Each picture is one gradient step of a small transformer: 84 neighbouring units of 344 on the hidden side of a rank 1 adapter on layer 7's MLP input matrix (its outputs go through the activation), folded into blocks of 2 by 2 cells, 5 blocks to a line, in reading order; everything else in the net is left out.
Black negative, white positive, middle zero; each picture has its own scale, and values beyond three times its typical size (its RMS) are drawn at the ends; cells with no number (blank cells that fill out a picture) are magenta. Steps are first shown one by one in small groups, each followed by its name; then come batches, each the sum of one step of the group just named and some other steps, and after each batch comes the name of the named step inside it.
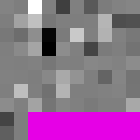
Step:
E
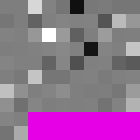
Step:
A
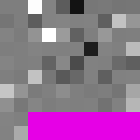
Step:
A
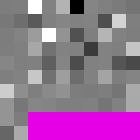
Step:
A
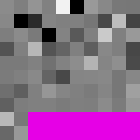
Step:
A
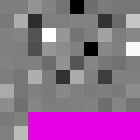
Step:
A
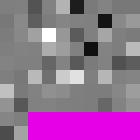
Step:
A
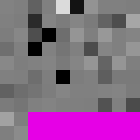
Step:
E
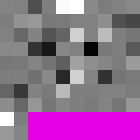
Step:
E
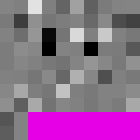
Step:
E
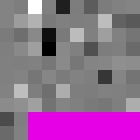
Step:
E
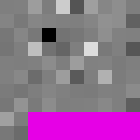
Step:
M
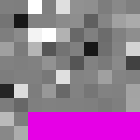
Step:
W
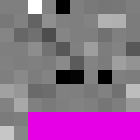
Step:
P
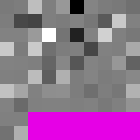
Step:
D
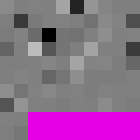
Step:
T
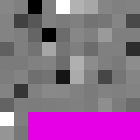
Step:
T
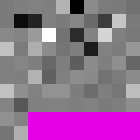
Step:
D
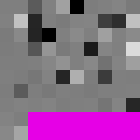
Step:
M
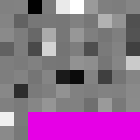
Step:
P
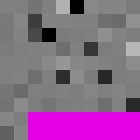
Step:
M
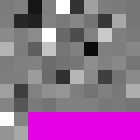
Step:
D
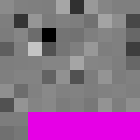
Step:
T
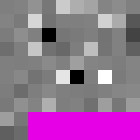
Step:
M
